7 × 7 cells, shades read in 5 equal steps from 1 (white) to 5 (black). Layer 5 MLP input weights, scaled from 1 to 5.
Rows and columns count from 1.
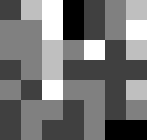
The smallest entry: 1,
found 5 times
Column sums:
25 21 14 28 22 27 19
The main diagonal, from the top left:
4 3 2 4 3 4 5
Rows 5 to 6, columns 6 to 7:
4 2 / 4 3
